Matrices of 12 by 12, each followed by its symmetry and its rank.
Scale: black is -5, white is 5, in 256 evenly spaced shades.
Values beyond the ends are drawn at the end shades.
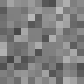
antisymmetric, full rank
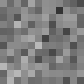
neither, full rank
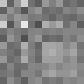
symmetric, rank two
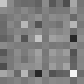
symmetric, rank two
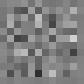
antisymmetric, rank two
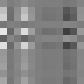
neither, rank one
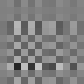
neither, rank one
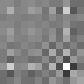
symmetric, rank two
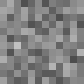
neither, full rank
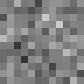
antisymmetric, full rank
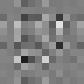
antisymmetric, rank two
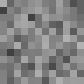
neither, full rank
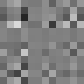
antisymmetric, rank two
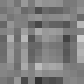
antisymmetric, rank two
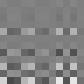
neither, rank one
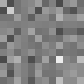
symmetric, rank two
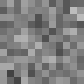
antisymmetric, full rank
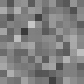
antisymmetric, full rank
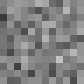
neither, full rank
